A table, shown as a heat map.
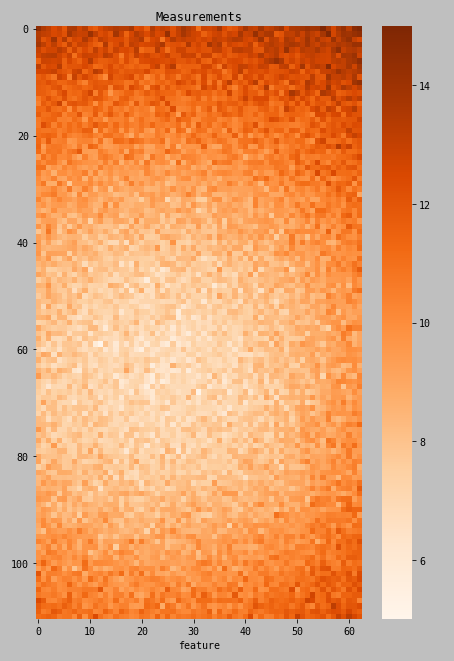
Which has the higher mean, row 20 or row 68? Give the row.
20
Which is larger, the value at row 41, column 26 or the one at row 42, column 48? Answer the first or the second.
the second
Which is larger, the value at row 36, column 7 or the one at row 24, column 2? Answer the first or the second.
the second
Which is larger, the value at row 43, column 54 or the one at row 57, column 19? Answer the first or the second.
the first
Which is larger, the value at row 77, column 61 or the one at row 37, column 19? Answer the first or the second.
the first
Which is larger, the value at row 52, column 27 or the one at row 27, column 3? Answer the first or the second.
the second
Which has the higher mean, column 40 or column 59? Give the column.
59
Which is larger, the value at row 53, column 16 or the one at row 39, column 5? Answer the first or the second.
the second
